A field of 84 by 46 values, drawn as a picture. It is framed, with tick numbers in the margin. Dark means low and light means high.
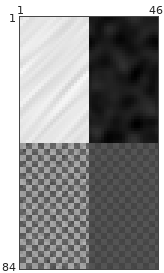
The table splits into 2 rows of 2 panels. Panel 1,1: very high, slanting up to the right, faint in contrast. Panel 1,2: very low, blotchy, faint in contrast. Panel 2,1: middling, checkered, strong in contrast. Panel 2,2: low, checkered, faint in contrast.
